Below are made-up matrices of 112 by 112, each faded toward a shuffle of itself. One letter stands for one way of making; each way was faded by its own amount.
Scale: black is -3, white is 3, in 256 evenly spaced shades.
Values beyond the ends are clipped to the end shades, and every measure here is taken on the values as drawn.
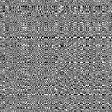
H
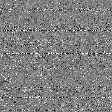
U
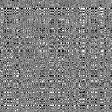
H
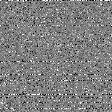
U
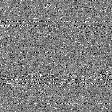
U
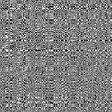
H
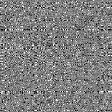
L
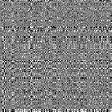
H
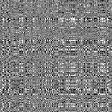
H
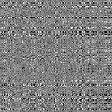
H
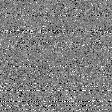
U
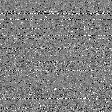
U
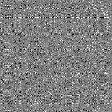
L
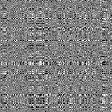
H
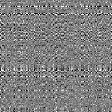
H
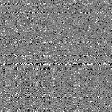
L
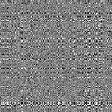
H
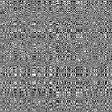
H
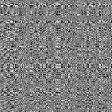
H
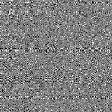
L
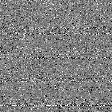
U
